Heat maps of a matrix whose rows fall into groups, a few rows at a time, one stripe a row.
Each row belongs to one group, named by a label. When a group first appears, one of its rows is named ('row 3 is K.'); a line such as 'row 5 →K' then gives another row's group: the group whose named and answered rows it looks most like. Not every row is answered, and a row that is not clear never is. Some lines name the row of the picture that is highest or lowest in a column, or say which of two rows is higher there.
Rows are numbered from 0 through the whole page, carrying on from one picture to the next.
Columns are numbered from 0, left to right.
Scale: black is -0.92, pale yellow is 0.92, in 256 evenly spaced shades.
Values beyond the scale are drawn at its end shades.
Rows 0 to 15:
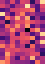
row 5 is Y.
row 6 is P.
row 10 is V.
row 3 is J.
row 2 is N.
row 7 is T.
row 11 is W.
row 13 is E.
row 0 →V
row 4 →P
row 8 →V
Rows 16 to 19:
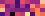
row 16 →V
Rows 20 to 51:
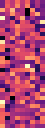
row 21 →P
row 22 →W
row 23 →T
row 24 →J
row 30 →J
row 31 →W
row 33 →N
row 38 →W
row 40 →P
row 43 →T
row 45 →J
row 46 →Y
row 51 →J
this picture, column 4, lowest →29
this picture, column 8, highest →25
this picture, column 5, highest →36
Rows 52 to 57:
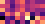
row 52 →J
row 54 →J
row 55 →P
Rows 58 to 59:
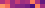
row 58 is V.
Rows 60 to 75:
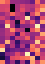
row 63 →T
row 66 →E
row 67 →T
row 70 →E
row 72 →Y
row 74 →N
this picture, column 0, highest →72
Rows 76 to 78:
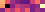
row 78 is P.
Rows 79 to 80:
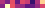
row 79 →V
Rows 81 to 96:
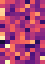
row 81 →W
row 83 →J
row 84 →Y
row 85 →W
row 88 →T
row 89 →J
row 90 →J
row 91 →N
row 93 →W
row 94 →P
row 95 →V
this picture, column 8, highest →95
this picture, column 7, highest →84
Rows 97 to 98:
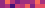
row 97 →E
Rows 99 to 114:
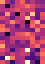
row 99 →J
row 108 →N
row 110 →Y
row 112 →V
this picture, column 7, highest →104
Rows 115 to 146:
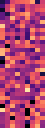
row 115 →N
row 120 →V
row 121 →J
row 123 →W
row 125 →P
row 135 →T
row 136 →P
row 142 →W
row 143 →T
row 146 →T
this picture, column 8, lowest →133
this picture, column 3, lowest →124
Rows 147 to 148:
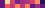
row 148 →P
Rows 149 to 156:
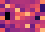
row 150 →E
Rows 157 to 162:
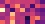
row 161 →T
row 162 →W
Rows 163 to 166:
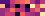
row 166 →V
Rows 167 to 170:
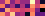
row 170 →W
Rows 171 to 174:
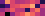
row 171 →E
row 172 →N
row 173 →T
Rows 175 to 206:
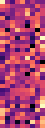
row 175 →J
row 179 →Y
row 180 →T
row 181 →T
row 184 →V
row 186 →V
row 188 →N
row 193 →T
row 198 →N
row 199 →V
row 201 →V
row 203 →J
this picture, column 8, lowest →190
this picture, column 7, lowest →182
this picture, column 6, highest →205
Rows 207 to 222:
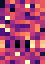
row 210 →T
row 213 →Y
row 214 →E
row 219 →W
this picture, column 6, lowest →208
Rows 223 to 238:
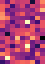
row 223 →V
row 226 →J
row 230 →N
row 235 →P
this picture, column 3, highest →232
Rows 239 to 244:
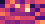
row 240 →P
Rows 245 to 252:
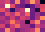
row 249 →V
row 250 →T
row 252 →E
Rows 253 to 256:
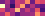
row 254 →J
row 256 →E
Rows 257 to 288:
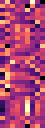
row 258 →W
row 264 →P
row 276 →E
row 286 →J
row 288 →T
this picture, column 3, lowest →273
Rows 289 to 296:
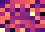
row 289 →N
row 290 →P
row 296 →J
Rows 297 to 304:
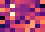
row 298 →W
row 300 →W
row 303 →N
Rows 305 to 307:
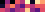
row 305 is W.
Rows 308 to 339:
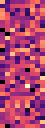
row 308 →Y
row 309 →N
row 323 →V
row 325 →T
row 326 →E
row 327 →V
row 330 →V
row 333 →P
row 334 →P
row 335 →W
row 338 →V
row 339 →Y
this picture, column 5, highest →329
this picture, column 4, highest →320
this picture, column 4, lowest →315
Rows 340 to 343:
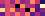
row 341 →V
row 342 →W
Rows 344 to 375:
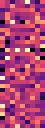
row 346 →N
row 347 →E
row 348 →E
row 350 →N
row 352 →E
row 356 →P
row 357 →N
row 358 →E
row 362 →P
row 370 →J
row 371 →Y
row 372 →J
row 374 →T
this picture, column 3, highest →356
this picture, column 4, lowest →349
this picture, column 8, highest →355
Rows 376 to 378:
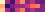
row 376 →J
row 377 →Y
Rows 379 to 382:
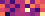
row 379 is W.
